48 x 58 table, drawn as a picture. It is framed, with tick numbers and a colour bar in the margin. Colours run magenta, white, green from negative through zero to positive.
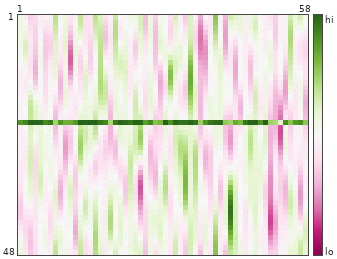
Average level on the scale: 50%. Grain: streaks running down. Odd lines: row 22. Slope: none. Mirror symmetry: none.
